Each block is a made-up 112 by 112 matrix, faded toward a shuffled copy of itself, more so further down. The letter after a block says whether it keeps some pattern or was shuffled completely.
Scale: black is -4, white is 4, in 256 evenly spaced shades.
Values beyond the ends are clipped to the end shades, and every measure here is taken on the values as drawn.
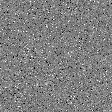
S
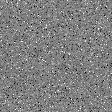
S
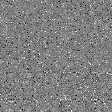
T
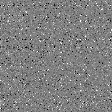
T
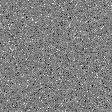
S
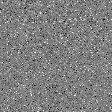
T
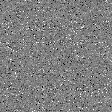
T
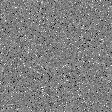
S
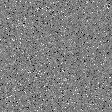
S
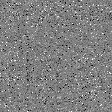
T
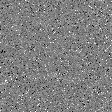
S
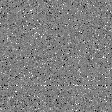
T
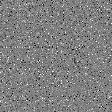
T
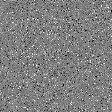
T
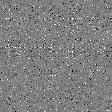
T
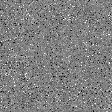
T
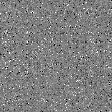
T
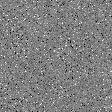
S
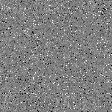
T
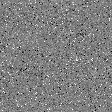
S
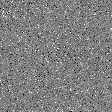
S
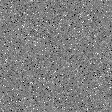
S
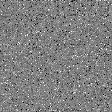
T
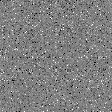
T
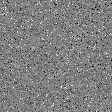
S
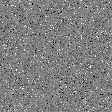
S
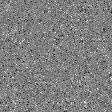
T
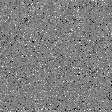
T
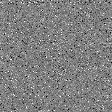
T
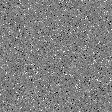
S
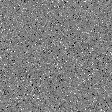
S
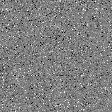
T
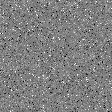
S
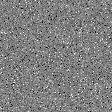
S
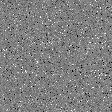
S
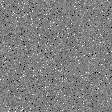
S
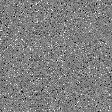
T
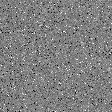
S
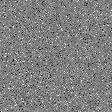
S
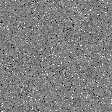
S
